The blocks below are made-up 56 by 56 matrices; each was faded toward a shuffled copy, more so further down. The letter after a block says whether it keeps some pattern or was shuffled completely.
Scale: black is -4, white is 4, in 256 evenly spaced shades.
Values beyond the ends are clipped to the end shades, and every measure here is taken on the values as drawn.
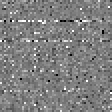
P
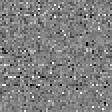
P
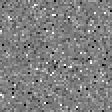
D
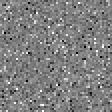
D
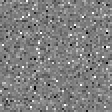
D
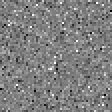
D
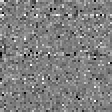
P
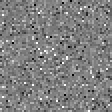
D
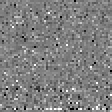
P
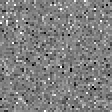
D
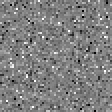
D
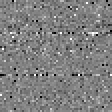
P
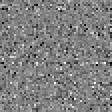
P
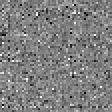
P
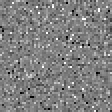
D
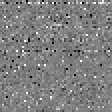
P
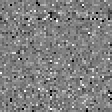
P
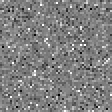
D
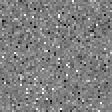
D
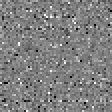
P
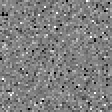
D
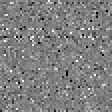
P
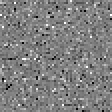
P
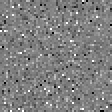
D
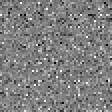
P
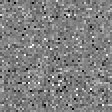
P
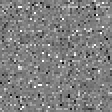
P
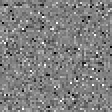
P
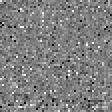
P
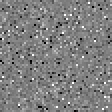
D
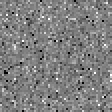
D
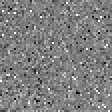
D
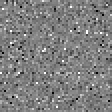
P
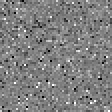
D
